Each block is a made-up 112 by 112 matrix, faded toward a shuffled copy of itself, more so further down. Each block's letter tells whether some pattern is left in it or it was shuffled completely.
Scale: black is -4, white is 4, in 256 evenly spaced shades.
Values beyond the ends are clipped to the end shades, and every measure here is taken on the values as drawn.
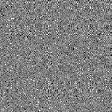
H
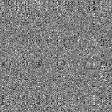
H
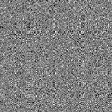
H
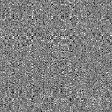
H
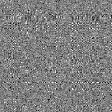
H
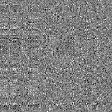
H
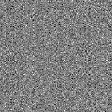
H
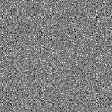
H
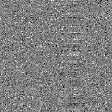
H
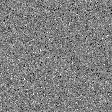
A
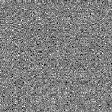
H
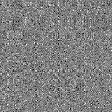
H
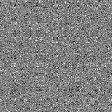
H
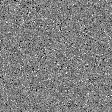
A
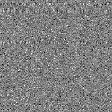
H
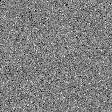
A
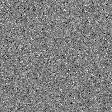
A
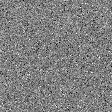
A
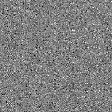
H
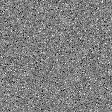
A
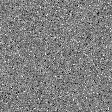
A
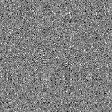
H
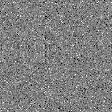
H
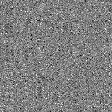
H
